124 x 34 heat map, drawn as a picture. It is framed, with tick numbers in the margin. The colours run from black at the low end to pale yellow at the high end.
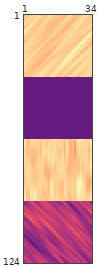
The table splits into 4 rows of 1 panel. Panel 1,1: very high, slanting up to the right, faint in contrast. Panel 2,1: low, flat. Panel 3,1: very high, streaked downward, faint in contrast. Panel 4,1: middling, slanting down to the right.
